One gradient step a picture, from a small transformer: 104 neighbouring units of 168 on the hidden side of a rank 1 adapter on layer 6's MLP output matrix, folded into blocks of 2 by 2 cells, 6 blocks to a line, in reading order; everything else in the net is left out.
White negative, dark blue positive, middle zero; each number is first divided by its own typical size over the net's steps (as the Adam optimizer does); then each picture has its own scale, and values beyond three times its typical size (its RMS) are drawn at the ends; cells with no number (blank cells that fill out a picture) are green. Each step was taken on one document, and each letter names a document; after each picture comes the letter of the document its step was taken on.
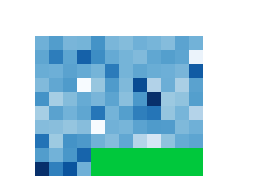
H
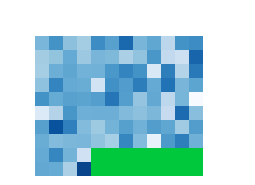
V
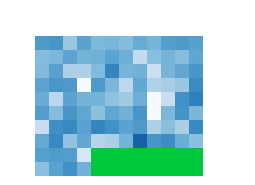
H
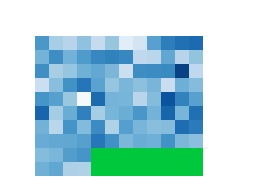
V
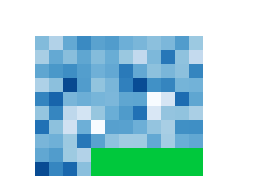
H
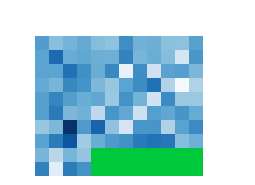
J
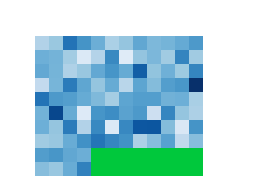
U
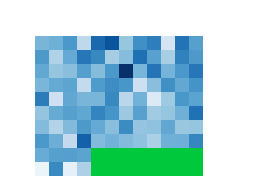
J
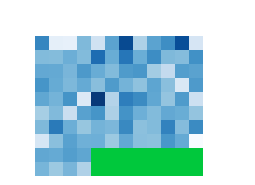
V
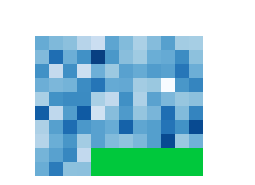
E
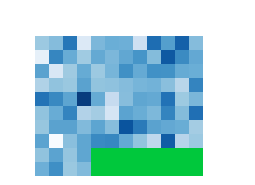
E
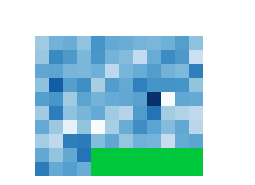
H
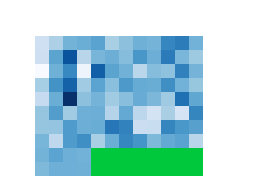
U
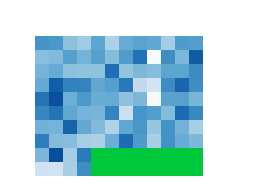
J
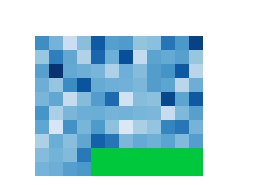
V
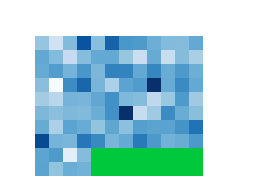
J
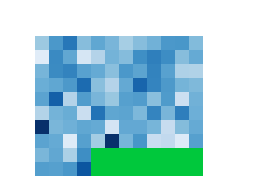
J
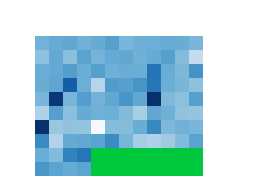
H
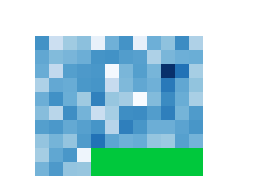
V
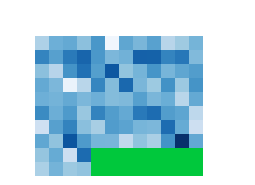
J
